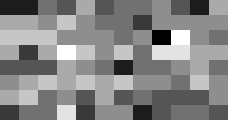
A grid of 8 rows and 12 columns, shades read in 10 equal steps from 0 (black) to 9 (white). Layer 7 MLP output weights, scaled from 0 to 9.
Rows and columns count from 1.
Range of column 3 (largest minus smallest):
4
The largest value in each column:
7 7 7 9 7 6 7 5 8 9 7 6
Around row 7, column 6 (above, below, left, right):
6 5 3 3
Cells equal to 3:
13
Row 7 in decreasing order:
7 6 6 5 5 4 4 3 3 3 3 3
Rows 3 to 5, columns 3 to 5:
7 5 5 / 6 9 7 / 3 6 5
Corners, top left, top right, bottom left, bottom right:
1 6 2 3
